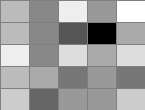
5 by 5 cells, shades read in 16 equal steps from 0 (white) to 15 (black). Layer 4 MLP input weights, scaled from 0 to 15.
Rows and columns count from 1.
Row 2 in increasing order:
4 5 7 10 15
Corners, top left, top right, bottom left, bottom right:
4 0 3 3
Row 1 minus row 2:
0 0 -9 -9 -5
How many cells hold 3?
2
